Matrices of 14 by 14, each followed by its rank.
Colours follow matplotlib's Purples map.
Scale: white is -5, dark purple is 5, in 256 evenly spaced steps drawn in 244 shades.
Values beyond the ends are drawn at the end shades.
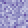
full rank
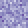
full rank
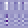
one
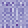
three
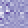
three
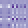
one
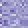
three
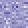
three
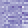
three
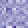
three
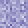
three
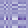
one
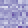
three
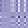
one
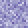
full rank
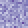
full rank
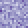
full rank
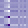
one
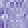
three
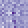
three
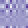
one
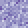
full rank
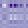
one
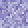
full rank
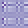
one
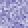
full rank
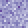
full rank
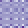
one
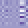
one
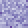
full rank
